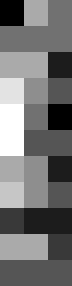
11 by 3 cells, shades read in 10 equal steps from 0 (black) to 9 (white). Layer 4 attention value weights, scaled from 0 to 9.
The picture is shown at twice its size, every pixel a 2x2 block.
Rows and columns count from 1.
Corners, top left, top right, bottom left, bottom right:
0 4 3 3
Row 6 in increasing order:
3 3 9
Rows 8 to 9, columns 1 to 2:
7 5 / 2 1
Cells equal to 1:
4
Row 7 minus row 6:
-3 2 -2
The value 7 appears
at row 8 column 1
